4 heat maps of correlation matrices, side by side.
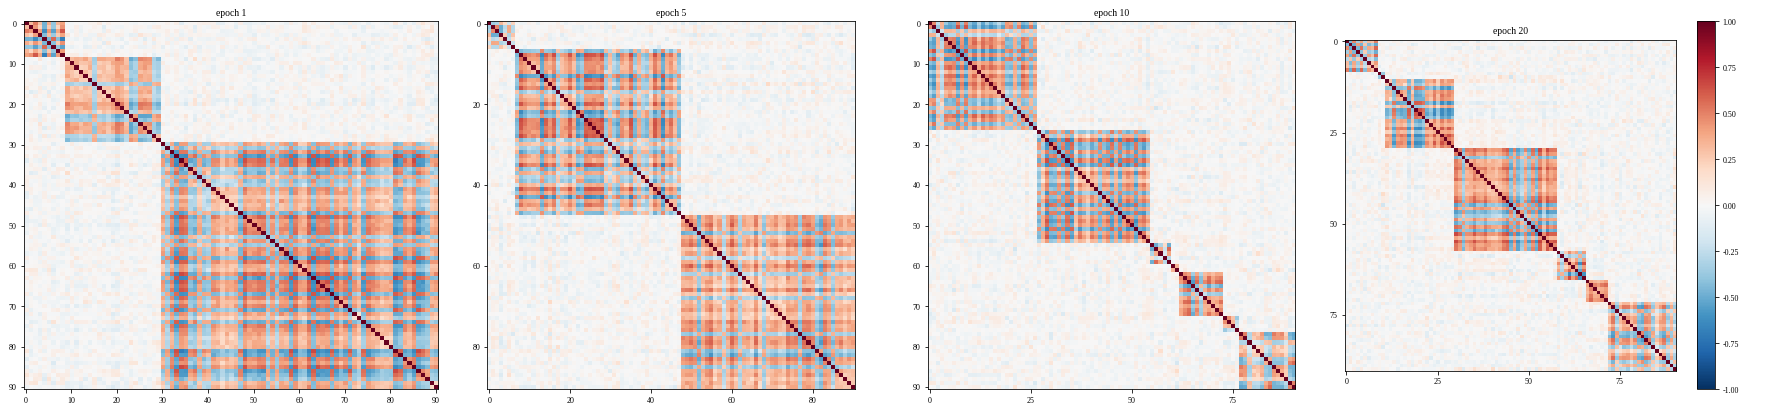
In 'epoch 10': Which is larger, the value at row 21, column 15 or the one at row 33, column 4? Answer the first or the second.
the first
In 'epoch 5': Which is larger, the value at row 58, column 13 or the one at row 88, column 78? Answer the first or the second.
the second
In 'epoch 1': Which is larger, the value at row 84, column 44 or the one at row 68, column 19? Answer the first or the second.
the first
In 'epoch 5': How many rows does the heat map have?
91
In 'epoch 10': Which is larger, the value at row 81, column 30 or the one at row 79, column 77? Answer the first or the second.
the first
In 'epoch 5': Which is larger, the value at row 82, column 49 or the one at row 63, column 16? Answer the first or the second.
the second
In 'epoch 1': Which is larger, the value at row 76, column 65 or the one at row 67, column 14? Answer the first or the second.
the first
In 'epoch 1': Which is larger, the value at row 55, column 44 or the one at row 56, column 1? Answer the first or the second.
the second
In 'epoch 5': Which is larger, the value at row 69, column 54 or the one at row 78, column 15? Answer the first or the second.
the first
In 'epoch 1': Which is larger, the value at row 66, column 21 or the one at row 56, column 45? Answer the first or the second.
the second
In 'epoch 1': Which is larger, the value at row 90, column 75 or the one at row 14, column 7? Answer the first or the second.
the first
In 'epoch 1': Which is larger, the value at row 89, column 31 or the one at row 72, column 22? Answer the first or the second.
the second
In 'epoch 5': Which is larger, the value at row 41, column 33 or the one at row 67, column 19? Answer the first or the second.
the first
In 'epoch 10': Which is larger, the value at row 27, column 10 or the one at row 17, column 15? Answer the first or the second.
the second
